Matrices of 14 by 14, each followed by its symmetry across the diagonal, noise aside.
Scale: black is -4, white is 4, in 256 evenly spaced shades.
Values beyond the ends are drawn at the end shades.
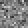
neither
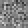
antisymmetric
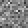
neither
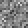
symmetric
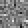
antisymmetric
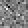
antisymmetric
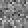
neither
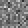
neither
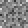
symmetric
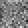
antisymmetric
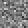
neither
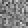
neither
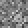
symmetric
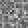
symmetric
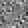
antisymmetric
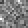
symmetric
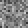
neither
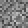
symmetric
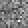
neither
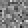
antisymmetric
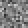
antisymmetric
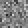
neither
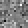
antisymmetric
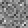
symmetric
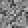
symmetric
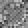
symmetric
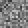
symmetric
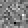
antisymmetric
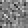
antisymmetric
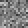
neither
